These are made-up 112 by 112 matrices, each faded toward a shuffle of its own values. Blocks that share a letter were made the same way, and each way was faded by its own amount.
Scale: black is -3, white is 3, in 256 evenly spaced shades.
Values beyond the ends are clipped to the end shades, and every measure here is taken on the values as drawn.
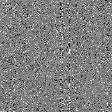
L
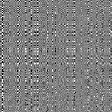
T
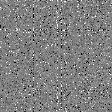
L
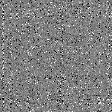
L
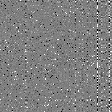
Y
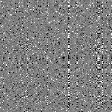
Y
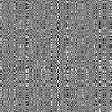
T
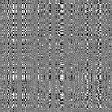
T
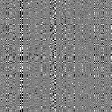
T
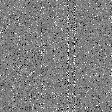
L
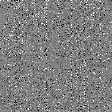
L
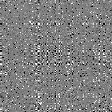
Y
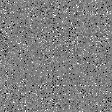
L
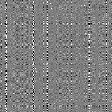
T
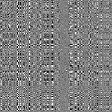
T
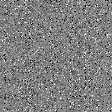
L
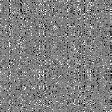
Y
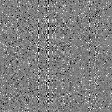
Y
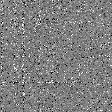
L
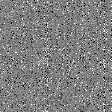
L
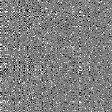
Y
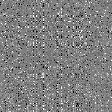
Y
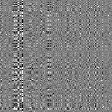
T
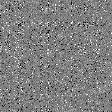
L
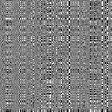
T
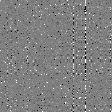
Y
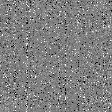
L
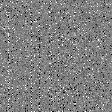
L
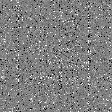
L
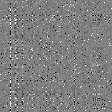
Y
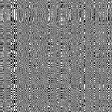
T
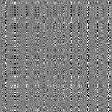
T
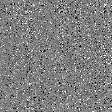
L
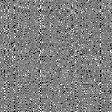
Y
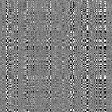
T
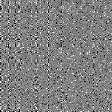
Y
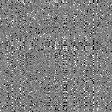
Y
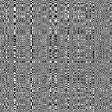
T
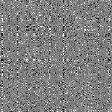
Y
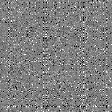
Y
